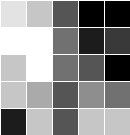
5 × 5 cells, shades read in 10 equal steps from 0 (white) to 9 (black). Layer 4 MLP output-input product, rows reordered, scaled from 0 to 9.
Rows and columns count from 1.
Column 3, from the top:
6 5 5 6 6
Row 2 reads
0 0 5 8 7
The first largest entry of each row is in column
4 4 5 3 1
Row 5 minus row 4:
6 -1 0 -2 -3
